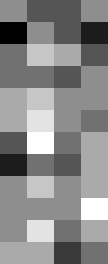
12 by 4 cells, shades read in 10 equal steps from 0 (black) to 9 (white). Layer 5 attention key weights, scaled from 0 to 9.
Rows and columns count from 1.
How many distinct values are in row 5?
3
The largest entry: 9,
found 2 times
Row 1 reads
5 3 3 5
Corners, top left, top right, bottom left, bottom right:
5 5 6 4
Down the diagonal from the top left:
5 5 6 5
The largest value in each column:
6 9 6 9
